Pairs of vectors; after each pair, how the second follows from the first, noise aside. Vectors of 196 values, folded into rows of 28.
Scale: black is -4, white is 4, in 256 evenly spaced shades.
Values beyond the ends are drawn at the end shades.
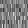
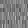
shrunk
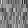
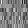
copied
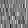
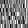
scaled up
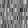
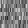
reversed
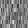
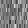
reversed
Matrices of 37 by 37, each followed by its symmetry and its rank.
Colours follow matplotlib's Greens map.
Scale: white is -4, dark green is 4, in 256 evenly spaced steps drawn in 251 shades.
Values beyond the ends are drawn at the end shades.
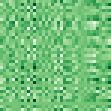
neither, rank three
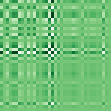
symmetric, rank one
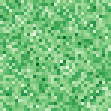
symmetric, full rank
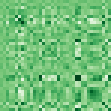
symmetric, rank three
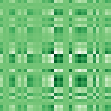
symmetric, rank one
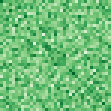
symmetric, full rank
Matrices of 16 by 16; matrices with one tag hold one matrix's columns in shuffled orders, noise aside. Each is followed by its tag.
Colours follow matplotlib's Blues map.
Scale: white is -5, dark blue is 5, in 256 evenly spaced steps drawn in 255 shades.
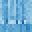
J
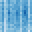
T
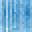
T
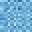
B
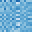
B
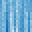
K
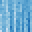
K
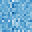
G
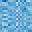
B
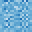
B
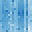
T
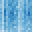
T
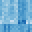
J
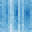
T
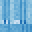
J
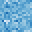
G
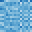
B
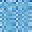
B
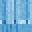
J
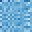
B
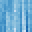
K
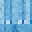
J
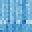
J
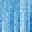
K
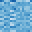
B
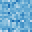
G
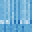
J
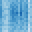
T
